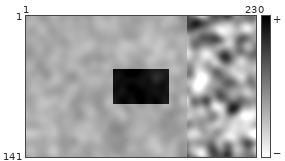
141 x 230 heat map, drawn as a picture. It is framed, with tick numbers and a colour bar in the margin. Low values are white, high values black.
Ninth with the highest average: centre. Seam: vertical, 70% of the way across, the left part calmer. Slope: none. Odd patch: higher, in the centre.
